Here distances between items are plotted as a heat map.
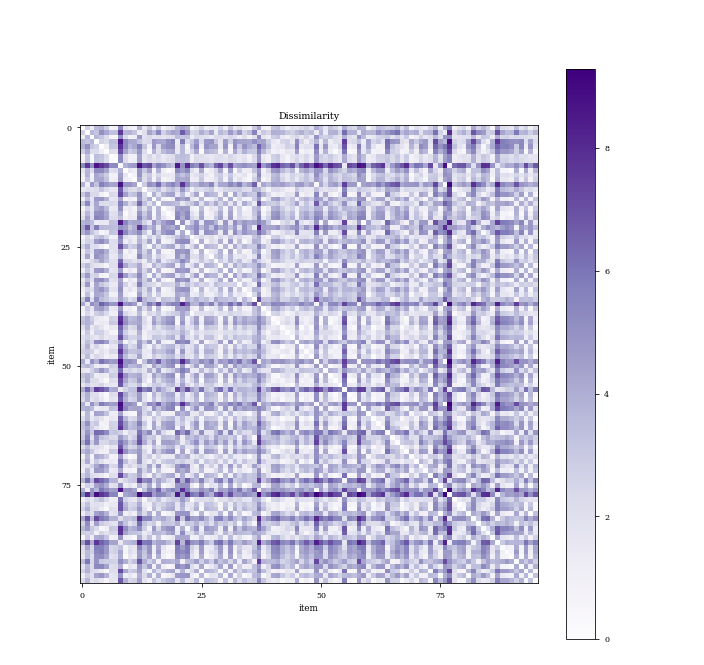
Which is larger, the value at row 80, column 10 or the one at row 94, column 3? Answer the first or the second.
the second
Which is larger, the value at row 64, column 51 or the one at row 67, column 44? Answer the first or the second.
the first
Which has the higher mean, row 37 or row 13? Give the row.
37
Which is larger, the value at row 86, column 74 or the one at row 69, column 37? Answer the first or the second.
the second
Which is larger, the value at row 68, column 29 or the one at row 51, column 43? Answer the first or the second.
the second
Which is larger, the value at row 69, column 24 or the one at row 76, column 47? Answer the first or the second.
the second
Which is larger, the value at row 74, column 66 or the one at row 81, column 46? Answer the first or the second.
the first
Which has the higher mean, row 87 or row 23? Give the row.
87
